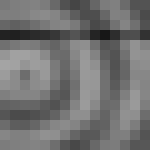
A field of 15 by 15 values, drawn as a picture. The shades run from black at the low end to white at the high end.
Rings: centred on the middle left. Ninth with the highest average: middle left. Odd lines: row 4.
